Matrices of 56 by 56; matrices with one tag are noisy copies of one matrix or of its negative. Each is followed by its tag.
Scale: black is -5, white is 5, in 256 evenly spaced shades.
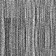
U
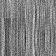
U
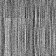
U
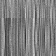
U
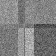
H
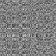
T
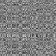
T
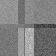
H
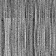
U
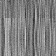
U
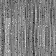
U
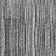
U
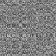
T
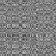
T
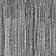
U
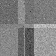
H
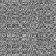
T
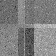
H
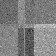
H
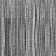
U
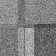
H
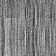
U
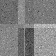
H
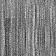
U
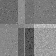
H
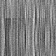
U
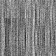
U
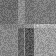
H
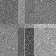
H
